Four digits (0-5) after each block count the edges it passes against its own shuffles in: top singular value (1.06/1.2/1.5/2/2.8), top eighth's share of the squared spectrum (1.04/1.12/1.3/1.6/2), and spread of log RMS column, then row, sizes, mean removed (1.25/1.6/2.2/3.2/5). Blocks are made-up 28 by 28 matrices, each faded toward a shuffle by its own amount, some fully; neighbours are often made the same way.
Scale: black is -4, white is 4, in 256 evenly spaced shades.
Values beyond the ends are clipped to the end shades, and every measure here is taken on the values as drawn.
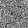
0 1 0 0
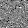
0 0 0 0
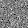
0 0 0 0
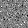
0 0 0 0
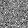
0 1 0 0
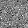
0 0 0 0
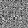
3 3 1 1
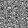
2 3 1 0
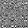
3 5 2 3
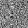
3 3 2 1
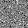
0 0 0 0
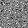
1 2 0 0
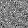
2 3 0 0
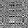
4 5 2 2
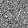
0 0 0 0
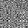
3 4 2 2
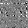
3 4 1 2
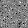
2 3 0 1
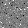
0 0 0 0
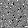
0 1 0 0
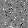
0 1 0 0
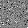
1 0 0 0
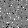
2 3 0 0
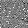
1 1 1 0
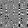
4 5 2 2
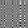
4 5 3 2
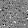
0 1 0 0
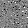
1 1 0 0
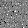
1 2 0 0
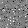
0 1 1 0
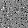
0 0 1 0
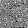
2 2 0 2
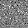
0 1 0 2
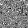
0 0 0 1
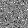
0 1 0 0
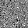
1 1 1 0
